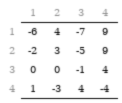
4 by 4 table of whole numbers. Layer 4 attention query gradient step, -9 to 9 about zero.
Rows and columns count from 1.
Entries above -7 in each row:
3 4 4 4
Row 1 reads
-6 4 -7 9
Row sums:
0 5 3 -2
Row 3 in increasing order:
-1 0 0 4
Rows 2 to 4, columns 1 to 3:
-2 3 -5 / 0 0 -1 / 1 -3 4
